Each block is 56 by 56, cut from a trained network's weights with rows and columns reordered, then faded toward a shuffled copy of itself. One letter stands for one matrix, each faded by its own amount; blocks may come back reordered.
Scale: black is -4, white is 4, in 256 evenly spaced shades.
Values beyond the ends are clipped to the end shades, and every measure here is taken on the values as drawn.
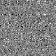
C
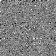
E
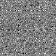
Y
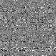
C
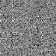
Y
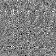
Y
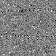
E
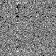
Y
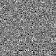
Y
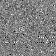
E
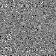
E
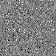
E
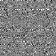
C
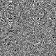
Y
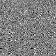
Y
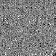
Y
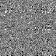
Y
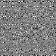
C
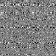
C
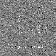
Y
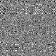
C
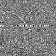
C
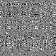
C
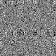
Y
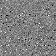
E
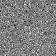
E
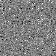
E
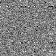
Y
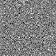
Y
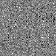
Y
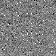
E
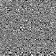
C
